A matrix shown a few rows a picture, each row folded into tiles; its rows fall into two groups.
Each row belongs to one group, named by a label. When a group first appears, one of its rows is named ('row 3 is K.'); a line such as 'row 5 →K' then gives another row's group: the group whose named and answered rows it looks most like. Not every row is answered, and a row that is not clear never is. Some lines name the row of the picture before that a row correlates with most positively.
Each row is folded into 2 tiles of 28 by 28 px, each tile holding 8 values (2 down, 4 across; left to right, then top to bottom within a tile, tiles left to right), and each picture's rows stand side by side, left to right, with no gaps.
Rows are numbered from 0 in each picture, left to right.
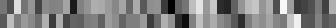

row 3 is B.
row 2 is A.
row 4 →B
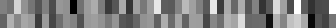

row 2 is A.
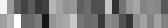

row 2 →B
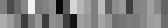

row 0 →B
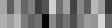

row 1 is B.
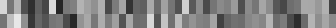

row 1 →B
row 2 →A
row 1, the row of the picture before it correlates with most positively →1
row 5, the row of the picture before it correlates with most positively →1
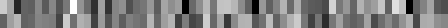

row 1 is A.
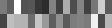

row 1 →A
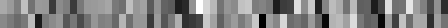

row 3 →B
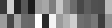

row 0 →A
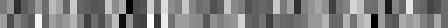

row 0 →A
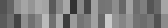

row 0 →B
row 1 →A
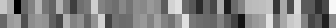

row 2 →B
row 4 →B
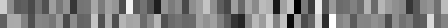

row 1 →A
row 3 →B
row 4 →B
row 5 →A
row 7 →A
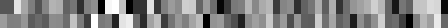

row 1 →A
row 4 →B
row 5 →A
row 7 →B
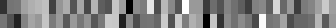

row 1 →A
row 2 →A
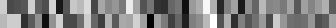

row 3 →B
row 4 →A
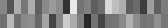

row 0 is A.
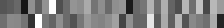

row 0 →A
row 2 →A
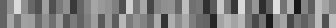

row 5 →A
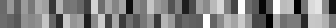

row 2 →A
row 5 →B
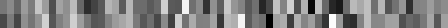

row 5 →A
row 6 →B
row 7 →A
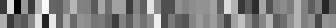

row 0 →A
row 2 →B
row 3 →B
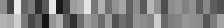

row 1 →B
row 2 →B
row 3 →A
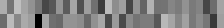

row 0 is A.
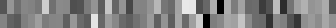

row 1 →A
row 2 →A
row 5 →B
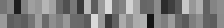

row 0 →A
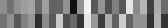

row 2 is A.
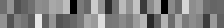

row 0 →A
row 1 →B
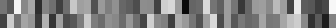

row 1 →B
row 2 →A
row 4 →A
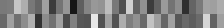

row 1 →A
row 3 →A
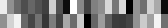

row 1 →B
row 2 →B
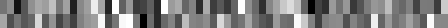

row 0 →A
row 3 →A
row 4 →B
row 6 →A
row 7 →A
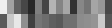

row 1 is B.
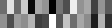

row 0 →A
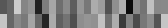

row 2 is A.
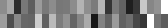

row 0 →A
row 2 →A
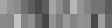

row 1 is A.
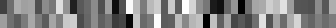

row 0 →B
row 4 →A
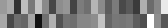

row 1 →B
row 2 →A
